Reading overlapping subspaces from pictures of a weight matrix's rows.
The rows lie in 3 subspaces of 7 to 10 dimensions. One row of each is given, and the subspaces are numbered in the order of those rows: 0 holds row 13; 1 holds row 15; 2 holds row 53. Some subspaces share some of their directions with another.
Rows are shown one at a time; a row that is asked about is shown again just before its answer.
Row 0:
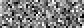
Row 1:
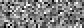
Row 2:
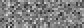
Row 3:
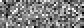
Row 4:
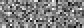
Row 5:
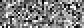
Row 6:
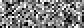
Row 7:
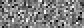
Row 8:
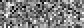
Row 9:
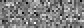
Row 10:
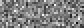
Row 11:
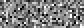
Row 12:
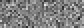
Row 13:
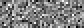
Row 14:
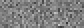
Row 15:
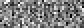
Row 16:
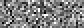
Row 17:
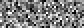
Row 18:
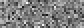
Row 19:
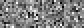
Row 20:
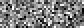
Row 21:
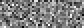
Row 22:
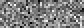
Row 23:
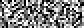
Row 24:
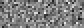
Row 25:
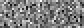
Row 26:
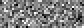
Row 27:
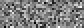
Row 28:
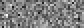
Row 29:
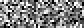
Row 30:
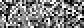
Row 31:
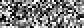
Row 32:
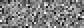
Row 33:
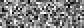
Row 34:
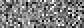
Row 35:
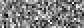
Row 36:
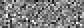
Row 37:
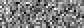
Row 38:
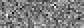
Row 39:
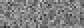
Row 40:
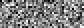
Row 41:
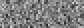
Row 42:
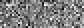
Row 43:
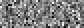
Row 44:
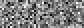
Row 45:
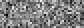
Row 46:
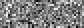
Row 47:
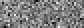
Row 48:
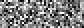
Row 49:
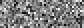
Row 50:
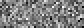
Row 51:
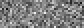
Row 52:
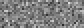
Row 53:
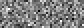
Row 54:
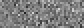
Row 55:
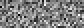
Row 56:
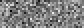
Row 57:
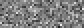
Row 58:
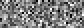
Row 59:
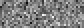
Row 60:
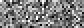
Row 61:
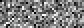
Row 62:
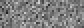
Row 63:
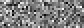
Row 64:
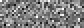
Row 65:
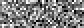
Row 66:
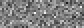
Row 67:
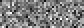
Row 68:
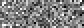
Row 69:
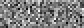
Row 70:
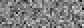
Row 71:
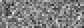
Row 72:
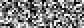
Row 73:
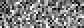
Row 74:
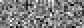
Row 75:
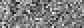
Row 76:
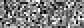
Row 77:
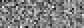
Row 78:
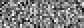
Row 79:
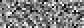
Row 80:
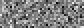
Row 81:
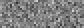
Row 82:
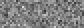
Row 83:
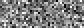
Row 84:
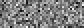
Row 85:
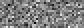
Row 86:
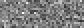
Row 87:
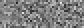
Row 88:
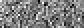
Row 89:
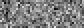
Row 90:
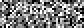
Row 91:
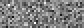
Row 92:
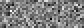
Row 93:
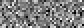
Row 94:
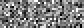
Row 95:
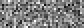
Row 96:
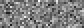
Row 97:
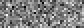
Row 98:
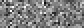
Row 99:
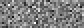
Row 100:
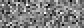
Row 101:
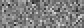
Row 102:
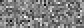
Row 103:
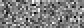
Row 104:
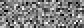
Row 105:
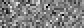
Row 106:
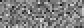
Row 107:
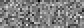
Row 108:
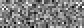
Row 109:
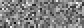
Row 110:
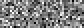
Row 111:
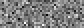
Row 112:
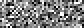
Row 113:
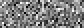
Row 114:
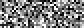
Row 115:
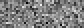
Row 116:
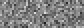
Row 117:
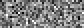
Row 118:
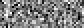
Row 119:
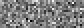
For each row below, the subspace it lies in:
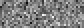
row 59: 1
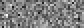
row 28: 2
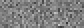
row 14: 1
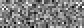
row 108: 0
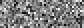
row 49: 1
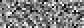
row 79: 2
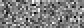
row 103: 1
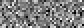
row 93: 2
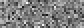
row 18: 2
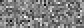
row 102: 1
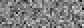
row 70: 2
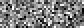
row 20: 1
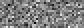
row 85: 0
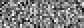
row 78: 1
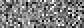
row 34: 1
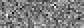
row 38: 2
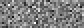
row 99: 0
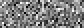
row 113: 1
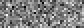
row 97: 1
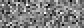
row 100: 1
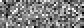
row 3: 1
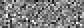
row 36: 0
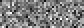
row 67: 2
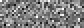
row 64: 1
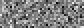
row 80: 1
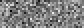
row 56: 1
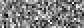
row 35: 2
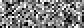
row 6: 2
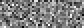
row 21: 0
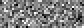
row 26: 1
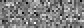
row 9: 2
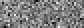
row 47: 0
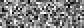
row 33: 1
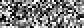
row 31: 0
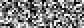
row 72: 2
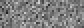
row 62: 1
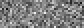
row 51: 0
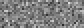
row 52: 1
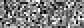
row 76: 0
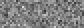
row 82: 2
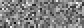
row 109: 0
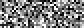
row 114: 2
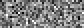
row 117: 2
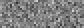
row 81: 2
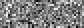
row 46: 0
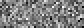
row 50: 0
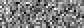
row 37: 0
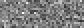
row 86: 2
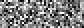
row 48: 1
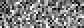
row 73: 0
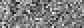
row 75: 1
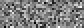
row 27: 2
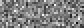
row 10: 1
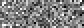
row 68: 2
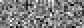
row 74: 1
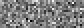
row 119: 1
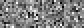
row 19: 2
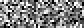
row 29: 0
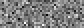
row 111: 2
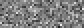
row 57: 2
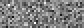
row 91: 0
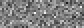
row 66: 0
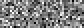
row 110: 2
